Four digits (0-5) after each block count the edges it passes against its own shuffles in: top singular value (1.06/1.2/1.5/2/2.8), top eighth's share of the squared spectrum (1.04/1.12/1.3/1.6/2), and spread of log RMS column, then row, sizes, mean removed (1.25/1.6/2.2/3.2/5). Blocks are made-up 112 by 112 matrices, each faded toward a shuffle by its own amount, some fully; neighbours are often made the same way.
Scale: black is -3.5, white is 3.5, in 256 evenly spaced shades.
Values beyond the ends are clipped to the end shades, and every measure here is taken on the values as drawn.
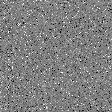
2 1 0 0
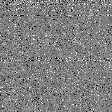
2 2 0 3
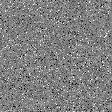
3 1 0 0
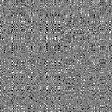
5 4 3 3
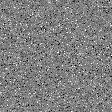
2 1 0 0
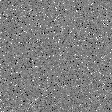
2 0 0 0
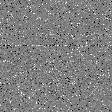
3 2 0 1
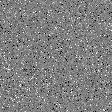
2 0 0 0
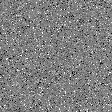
0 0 0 0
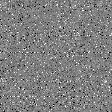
3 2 0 2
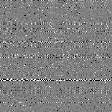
5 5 2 3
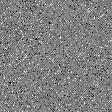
0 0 0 0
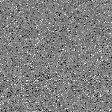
3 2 0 1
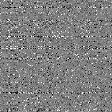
4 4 2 3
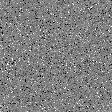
0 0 0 0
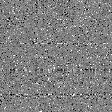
4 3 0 2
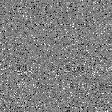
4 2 0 2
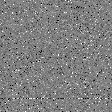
3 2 0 1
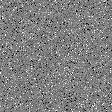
0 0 0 0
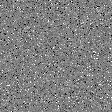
2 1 0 0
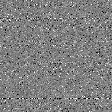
4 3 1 2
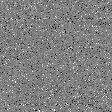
2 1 0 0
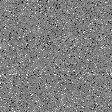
2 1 0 1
